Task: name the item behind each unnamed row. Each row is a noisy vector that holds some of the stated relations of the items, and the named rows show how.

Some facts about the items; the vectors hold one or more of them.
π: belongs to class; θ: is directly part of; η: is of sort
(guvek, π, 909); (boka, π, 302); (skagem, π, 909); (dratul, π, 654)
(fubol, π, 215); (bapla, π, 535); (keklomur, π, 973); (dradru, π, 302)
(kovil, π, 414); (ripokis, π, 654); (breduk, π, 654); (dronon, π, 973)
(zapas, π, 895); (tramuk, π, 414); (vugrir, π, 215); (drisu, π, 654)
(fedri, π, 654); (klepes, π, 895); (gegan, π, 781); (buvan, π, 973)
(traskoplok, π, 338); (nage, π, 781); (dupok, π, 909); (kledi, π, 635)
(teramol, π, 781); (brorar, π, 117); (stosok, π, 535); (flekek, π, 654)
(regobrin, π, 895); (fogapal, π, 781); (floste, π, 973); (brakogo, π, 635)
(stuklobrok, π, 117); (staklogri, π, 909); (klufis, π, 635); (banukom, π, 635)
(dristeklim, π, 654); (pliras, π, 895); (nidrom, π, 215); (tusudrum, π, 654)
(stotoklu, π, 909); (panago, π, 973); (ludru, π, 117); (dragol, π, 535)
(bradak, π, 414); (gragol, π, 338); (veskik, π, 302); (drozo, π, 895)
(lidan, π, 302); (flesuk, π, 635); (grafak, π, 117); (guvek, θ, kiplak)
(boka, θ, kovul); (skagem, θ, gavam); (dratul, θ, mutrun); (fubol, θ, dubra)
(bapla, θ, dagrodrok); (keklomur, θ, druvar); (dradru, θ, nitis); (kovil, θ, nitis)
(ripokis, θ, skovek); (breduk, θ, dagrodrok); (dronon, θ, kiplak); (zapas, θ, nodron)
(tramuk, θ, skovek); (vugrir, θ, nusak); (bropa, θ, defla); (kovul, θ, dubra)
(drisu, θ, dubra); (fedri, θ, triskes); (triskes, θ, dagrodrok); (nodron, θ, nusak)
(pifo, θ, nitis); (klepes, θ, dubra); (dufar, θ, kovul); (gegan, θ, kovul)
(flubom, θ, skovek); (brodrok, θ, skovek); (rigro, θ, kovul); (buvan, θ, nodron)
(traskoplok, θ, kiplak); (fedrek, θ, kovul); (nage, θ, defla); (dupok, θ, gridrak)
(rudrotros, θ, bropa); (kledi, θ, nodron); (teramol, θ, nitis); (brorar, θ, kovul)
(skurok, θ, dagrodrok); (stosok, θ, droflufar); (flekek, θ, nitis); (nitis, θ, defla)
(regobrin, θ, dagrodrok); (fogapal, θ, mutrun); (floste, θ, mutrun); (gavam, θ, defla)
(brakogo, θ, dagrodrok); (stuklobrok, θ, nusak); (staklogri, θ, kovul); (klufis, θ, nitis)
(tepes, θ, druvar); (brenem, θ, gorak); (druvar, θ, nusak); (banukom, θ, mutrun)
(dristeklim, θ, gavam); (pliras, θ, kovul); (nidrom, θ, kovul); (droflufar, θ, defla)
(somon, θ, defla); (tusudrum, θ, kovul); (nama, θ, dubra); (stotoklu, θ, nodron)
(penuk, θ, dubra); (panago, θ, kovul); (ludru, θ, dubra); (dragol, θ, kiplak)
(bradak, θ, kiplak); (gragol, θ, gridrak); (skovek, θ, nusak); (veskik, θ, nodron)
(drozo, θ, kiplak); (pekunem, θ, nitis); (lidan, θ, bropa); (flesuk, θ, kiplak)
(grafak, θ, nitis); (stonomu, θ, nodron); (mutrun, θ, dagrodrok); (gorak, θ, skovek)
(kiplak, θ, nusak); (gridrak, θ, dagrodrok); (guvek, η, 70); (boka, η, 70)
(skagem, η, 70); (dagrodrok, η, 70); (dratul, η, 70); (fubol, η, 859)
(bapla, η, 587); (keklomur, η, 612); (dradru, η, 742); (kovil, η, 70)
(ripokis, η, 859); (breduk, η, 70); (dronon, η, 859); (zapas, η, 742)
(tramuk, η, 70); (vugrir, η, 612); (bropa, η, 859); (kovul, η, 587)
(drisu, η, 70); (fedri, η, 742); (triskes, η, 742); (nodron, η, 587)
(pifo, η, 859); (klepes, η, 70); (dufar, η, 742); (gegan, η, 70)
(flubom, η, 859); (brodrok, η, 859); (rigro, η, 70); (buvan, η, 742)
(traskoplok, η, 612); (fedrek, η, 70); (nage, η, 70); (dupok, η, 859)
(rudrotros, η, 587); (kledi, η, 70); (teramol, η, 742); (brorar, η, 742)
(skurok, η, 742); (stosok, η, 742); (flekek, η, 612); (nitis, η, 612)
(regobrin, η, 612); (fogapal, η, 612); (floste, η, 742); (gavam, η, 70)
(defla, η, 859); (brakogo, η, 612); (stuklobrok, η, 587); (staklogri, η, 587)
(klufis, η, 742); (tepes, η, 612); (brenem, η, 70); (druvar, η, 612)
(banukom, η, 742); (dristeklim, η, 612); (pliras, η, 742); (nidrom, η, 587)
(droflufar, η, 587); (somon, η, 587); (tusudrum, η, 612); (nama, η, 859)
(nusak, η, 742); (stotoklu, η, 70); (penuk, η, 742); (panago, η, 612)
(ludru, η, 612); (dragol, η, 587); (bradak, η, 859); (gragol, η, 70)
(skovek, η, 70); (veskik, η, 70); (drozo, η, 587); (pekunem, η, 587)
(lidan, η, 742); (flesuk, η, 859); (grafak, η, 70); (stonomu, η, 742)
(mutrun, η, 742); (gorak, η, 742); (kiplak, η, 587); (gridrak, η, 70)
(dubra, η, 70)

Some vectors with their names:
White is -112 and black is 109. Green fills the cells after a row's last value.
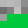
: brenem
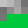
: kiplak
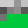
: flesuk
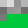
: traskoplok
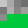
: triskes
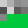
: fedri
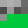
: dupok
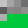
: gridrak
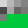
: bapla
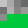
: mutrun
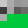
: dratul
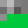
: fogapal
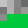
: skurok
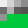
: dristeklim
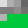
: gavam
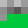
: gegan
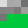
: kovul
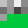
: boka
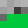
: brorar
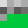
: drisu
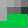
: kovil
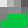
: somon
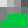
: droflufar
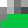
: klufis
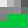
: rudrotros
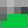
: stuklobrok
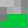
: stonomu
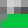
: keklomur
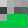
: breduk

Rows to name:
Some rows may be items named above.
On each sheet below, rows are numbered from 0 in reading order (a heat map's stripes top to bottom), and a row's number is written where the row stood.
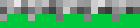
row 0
veskik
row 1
skagem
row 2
buvan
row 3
vugrir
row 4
ludru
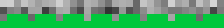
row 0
flesuk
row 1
brorar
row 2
teramol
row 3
kovil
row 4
dupok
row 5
nusak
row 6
dubra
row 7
staklogri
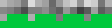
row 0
nage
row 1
gavam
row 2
dronon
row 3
brakogo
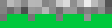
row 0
bradak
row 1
zapas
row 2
traskoplok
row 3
pifo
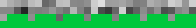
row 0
grafak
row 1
regobrin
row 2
drozo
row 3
vugrir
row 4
floste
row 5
tramuk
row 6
kledi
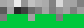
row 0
fubol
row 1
skovek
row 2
penuk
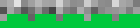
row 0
veskik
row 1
stuklobrok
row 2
pliras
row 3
klepes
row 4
penuk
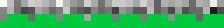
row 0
klufis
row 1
dragol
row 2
stosok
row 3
gragol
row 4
ripokis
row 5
banukom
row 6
dupok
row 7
nidrom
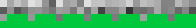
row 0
drisu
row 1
nitis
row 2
dufar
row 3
tusudrum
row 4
panago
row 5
skovek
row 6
bradak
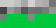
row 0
ripokis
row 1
nama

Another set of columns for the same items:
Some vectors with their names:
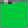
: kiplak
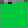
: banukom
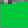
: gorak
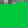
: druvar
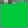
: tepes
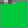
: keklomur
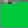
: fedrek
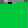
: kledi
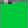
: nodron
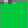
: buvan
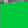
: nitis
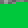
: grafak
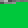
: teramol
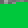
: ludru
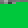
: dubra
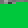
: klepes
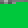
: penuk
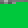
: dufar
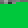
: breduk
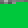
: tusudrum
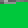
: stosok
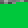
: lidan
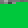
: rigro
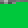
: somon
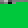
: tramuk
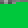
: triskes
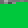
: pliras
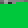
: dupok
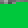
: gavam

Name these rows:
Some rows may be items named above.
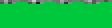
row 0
fedri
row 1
bradak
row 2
klepes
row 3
gegan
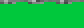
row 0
nama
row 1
teramol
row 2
nusak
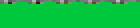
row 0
skovek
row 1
brenem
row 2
floste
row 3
gavam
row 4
traskoplok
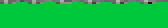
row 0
bapla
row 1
regobrin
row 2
stosok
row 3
kovul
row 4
stuklobrok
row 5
staklogri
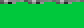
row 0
flesuk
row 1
ripokis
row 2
ripokis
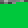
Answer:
klufis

